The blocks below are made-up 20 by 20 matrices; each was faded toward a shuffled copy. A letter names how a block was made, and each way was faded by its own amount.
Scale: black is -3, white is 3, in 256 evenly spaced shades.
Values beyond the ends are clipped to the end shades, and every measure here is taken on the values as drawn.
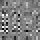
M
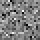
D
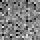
D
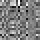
M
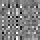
M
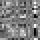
M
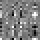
M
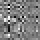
M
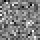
D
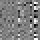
M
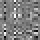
M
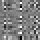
M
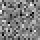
D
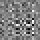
M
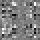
M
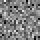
D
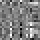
M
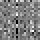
M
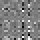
M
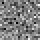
D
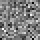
D
